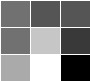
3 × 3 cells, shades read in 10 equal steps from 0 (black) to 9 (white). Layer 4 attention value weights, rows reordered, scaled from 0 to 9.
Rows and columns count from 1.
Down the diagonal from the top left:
4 7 0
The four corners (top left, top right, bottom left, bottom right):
4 3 6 0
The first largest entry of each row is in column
1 2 2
